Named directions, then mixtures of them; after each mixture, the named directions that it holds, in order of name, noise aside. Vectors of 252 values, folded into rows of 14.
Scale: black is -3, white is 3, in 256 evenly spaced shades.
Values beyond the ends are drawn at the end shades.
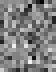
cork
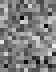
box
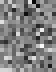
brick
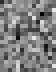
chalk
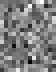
cork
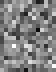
chalk, cork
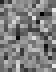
chalk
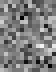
box, brick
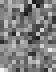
brick, cork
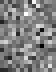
brick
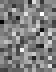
brick, chalk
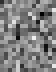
chalk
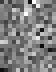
brick, cork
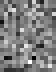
brick, cork
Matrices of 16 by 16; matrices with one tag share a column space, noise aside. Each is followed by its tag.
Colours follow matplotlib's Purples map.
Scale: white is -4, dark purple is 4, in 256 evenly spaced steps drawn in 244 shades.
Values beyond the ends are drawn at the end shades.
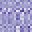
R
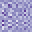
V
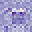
R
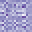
V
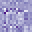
R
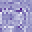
R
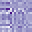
R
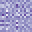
V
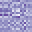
V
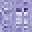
R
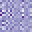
V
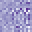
R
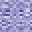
V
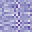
V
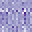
R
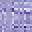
R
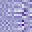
V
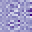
V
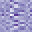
V
